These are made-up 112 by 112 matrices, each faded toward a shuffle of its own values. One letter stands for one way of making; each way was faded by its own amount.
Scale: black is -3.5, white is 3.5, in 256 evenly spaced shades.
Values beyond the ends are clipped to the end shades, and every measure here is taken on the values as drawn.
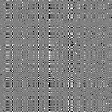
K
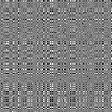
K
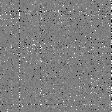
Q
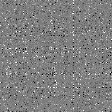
Q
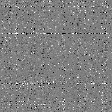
Q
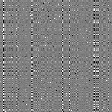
K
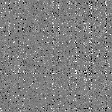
Q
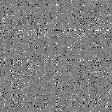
Q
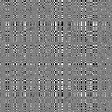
K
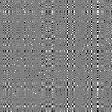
K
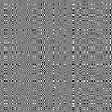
K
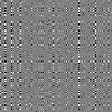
K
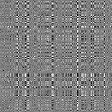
K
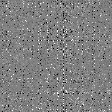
Q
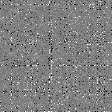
Q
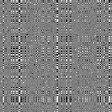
K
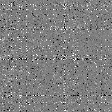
Q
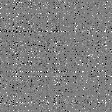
Q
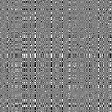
K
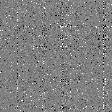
Q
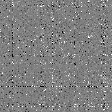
Q
